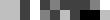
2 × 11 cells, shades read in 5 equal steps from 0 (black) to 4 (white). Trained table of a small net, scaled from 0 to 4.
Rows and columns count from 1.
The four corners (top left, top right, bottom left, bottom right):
3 4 3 3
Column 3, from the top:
1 1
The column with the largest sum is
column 4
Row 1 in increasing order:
1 1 1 1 1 2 2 3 3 4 4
